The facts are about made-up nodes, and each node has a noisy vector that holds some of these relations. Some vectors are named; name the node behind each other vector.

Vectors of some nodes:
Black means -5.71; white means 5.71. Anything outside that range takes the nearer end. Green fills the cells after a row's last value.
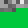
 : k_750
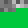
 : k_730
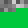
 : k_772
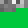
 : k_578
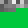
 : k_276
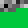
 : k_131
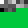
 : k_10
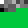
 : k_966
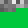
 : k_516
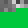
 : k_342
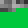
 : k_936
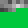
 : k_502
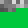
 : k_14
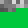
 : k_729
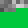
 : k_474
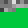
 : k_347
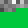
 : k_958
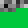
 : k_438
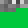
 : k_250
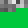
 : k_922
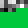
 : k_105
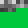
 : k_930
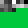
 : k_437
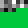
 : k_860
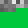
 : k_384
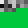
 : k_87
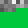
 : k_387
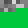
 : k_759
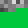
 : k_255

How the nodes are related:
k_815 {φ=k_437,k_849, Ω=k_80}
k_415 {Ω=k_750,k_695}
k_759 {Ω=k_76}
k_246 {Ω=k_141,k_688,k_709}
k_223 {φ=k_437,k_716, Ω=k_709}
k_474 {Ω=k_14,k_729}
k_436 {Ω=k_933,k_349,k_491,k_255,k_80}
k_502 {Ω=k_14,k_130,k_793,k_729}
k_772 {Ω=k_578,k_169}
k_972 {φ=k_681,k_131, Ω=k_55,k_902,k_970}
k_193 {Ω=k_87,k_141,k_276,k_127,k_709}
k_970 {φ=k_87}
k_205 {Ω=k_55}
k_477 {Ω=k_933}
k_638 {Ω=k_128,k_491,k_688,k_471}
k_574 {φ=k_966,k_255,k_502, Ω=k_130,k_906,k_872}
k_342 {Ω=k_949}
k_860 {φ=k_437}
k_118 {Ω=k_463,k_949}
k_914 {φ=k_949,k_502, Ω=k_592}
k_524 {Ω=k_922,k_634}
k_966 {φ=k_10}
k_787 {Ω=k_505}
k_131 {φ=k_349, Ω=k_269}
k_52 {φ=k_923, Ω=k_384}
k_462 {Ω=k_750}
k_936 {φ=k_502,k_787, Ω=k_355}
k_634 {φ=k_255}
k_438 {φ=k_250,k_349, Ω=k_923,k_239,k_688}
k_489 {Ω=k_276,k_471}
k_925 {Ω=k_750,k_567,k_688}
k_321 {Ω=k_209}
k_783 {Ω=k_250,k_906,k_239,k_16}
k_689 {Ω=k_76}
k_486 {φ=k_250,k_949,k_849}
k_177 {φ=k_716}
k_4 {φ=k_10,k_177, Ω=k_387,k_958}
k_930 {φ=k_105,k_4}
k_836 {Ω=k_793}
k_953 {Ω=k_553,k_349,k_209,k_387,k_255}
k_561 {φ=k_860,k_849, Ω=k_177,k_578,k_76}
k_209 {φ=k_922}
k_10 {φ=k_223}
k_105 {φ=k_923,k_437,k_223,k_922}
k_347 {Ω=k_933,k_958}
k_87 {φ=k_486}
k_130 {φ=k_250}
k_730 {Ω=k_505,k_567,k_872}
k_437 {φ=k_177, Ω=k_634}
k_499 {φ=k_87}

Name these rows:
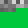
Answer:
k_567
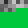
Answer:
k_246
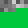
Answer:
k_321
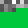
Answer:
k_716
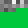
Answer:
k_849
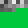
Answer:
k_709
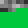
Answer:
k_574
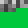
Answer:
k_130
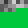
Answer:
k_193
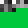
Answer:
k_177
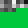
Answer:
k_815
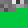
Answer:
k_949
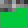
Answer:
k_914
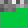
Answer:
k_491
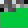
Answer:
k_4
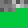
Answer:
k_787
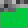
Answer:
k_972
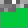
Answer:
k_76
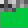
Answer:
k_499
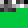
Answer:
k_223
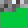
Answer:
k_349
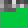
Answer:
k_561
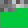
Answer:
k_783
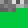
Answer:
k_505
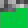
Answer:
k_52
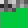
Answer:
k_970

